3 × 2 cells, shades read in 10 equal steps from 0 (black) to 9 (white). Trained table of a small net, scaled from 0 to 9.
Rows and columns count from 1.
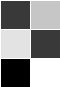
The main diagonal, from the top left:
2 2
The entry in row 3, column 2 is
9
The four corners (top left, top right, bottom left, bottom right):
2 7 0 9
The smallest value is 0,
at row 3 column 1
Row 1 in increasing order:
2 7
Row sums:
9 10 9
